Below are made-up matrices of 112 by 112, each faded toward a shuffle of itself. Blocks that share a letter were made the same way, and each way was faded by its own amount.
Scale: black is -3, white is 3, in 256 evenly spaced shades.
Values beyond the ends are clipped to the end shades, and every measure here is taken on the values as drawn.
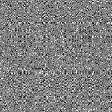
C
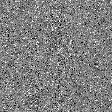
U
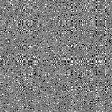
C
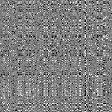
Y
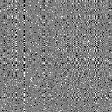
Y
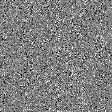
U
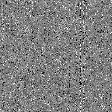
U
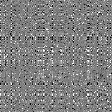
Y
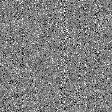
U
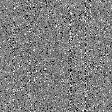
U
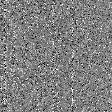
U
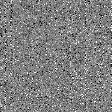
U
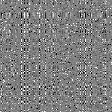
Y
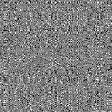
C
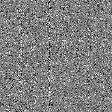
U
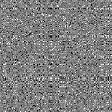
C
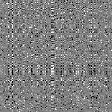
Y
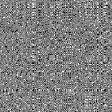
C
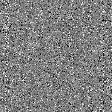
U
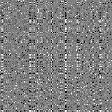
Y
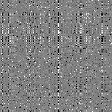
Y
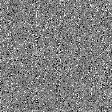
U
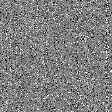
U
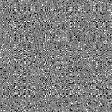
C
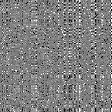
Y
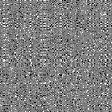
C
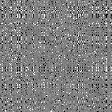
Y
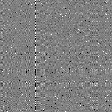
Y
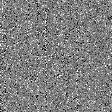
U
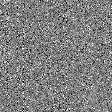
U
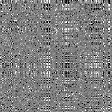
Y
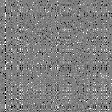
Y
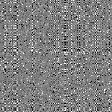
Y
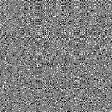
C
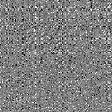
C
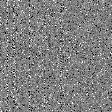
U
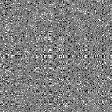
C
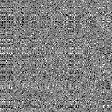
C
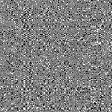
C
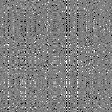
Y
